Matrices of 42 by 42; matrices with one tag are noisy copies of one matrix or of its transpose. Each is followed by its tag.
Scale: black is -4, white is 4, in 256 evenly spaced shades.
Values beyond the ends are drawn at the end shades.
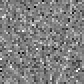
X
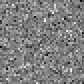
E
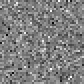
X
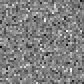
E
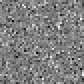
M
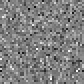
X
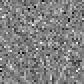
X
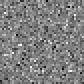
E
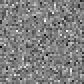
E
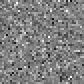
X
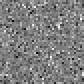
M
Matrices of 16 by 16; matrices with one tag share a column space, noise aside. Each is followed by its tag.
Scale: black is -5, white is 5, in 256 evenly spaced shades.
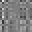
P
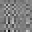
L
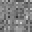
P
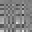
L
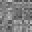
P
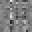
P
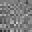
L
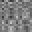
P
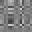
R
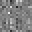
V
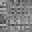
R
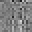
P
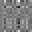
V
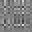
R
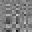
L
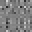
V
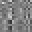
P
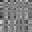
P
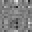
V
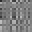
P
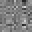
R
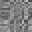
P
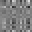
V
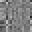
P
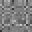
R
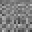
L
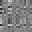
R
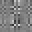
R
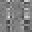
P
